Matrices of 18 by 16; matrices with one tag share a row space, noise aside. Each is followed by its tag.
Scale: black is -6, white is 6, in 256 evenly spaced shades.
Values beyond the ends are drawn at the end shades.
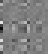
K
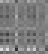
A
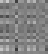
A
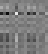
A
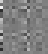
K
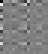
K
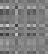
A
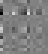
K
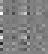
K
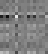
A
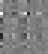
K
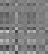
A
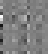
K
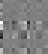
K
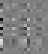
K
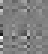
K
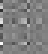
K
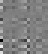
K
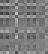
A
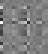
K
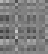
A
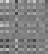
A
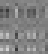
A
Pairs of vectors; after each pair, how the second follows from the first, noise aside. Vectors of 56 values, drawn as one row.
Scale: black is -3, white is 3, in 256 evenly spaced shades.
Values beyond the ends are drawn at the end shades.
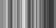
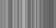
shrunk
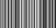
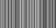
shrunk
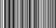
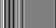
partly zeroed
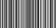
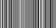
partly zeroed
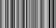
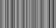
shrunk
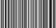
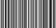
copied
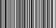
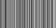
shrunk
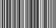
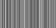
shrunk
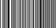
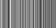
shrunk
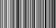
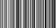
copied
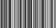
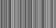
shrunk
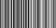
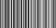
copied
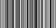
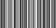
negated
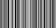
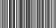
negated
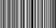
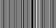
partly zeroed
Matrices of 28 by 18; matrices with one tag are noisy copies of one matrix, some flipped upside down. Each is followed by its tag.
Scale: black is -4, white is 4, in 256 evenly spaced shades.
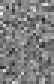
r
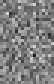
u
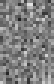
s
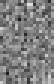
s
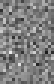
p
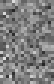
r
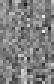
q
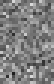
r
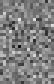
p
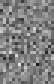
p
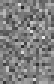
u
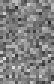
r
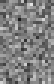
s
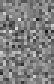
p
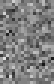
r
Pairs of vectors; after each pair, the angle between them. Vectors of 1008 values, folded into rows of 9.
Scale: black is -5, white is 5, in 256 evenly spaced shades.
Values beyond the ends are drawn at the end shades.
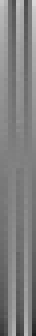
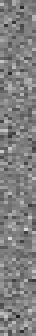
orthogonal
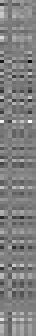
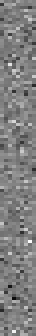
orthogonal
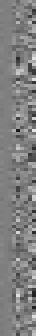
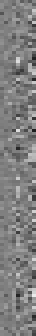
nearly opposite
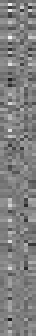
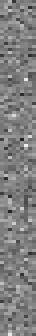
partly aligned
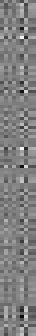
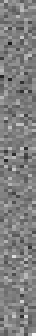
partly aligned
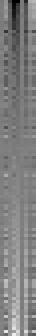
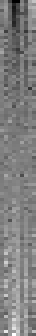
nearly parallel
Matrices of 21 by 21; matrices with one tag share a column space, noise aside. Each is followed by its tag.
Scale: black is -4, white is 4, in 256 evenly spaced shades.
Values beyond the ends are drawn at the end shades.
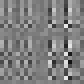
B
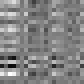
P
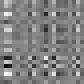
P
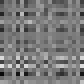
P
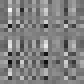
B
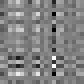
P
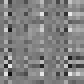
P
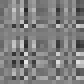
B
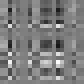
B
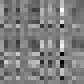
B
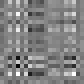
P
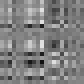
B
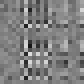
B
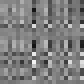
B
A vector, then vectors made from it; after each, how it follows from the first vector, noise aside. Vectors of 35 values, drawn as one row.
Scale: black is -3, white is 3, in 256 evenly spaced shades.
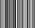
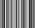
wrapped around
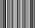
wrapped around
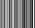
wrapped around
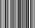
wrapped around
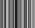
sign-scrambled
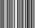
sign-scrambled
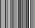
wrapped around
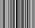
sign-scrambled
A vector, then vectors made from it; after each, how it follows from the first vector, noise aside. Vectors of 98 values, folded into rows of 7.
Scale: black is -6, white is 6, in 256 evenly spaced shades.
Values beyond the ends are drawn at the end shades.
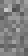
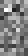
scaled up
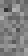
negated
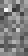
scaled up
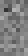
negated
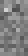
copied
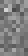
copied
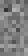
negated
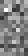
scaled up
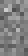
copied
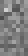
copied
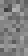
negated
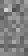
copied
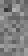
negated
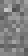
copied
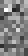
scaled up
